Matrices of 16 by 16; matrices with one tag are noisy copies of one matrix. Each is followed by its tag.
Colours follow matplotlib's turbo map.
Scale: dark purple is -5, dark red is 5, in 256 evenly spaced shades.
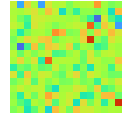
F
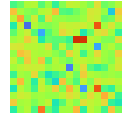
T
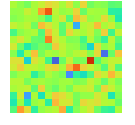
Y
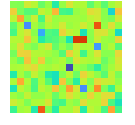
T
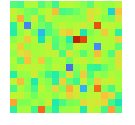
T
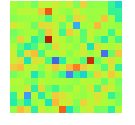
Y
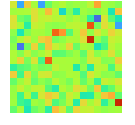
F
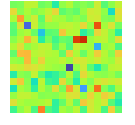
T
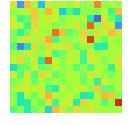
F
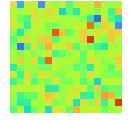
F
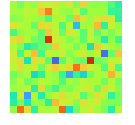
Y
